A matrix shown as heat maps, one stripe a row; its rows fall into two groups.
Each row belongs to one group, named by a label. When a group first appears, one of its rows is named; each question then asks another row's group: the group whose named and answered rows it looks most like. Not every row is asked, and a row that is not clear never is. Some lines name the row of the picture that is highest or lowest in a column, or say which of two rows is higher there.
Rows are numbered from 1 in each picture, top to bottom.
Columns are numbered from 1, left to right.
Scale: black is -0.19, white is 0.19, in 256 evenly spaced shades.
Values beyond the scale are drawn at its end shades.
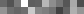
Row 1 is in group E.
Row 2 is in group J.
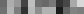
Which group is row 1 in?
J
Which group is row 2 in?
J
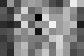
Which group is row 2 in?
E
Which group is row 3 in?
E
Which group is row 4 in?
E
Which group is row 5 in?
E
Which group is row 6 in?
E
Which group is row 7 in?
E
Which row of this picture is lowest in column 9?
1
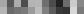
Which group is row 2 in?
J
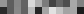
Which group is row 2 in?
E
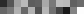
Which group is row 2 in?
J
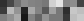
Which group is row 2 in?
J
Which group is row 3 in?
J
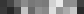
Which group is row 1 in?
E
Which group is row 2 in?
E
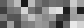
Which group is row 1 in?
J
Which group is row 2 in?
E
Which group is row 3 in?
J
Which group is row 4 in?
J
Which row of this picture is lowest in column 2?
3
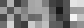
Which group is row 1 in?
J
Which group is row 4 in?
J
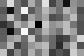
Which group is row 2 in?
E
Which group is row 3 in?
J
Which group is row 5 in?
E
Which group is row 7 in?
J
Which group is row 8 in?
J
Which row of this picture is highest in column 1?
8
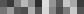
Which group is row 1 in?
E
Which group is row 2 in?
J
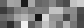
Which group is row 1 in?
J
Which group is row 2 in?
E
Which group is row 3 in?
E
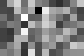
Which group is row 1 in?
J
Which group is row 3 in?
E
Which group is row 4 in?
J
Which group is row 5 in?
E
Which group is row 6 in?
E
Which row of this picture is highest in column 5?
8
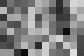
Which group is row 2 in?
J
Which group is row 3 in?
J
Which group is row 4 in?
J
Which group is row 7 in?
E
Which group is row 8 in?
J
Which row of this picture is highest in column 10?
7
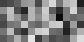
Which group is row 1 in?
E
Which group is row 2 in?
J
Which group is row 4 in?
E
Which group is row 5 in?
J
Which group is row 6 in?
J
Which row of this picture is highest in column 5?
6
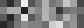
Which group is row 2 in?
J
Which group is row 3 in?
E
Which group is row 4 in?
E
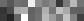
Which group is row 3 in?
E
